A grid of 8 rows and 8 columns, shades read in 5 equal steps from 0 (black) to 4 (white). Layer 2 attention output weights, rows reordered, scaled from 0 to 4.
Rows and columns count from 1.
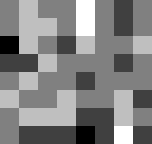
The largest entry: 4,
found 3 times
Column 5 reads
4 4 3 2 1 2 1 0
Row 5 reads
2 3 2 2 1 2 2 2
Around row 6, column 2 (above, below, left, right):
3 3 3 2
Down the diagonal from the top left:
2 3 2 2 1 2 3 1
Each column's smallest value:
0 1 1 1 0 1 1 1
